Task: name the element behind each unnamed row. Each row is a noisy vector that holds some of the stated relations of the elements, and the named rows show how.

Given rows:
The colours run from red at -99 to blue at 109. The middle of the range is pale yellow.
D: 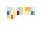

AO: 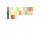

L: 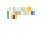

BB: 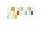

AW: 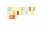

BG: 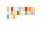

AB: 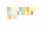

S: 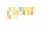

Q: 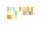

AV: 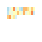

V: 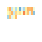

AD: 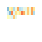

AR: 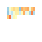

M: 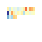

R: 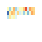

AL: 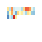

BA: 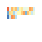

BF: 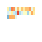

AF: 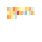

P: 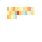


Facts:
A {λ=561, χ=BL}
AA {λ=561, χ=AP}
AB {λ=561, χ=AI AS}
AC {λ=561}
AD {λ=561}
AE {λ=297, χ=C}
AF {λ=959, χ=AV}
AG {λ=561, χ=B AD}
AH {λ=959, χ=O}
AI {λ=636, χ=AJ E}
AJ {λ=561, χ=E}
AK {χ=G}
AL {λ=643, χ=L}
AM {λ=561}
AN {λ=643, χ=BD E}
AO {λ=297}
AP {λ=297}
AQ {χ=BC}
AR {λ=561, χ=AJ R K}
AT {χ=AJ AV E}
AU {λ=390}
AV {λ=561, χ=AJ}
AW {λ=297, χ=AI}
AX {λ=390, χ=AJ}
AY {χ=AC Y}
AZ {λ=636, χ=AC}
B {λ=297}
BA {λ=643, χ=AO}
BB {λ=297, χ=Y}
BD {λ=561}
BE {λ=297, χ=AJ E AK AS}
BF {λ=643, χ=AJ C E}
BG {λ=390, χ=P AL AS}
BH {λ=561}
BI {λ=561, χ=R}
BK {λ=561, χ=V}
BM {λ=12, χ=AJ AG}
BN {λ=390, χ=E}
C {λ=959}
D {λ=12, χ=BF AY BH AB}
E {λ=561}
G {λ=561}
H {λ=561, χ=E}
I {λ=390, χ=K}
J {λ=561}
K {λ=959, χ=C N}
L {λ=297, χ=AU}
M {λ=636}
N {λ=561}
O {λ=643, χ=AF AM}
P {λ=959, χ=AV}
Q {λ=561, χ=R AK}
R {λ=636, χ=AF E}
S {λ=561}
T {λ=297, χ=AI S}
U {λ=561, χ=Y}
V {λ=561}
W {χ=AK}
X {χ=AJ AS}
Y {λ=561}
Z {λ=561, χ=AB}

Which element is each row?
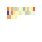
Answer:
AQ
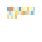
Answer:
U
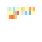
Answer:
BE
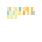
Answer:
J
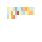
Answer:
AS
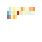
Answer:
AE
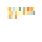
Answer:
BK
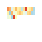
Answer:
BL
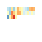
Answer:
B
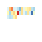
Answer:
AY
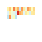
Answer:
K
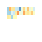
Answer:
BH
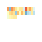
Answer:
O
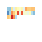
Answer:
BM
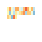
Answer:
A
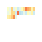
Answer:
X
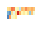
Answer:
I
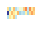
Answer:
AI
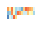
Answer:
AU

